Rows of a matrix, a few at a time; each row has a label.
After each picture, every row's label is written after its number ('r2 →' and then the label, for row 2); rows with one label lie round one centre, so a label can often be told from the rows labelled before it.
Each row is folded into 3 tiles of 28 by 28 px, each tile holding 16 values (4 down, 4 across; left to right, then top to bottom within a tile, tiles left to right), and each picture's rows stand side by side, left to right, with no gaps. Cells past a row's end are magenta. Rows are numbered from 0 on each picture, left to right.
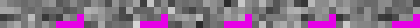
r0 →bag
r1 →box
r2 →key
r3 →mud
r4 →bag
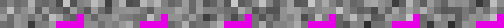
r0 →box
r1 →mud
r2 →box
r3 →mud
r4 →key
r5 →key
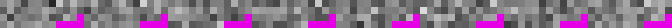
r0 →mud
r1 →mud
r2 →box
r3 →box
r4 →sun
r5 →key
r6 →box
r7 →mud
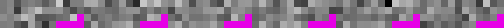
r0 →sun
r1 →mud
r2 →mud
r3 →mud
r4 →mud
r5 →box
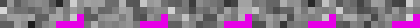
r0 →key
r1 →mud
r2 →key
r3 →key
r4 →key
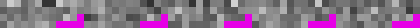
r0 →mud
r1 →bag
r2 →box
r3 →box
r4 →sun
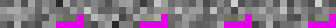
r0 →box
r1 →key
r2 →box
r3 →box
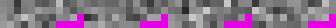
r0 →sun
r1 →bag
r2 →sun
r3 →key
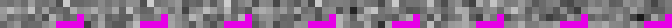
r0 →box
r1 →box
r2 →sun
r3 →box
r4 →sun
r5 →mud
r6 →bag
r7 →bag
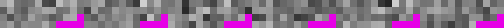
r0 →mud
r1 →mud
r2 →sun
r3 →bag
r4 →mud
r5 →box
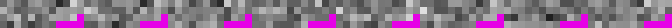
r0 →key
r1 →key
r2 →mud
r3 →box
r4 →key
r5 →key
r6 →bag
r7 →mud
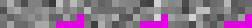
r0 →mud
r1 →key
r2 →sun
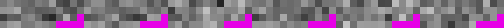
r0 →bag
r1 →bag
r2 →mud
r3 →bag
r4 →mud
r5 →box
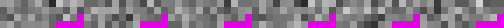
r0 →mud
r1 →box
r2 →box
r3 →mud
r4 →box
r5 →sun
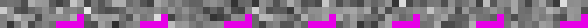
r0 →key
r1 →key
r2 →bag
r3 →key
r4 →box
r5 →box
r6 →mud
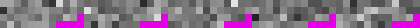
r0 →mud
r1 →key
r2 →box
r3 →bag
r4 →sun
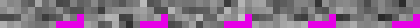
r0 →bag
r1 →sun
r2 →key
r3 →bag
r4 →bag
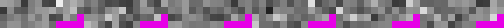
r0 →mud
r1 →sun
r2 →bag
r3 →sun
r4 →key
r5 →key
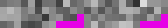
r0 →box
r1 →mud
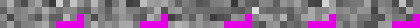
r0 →mud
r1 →mud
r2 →bag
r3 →key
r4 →box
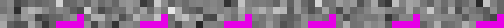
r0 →sun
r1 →key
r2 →key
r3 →box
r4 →mud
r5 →box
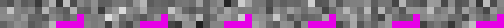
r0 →box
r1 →sun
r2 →key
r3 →sun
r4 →box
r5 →box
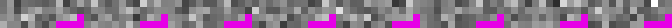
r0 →sun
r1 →mud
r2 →sun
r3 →key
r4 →key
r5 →sun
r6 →mud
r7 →box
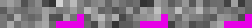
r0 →mud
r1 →key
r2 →box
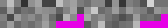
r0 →mud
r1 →box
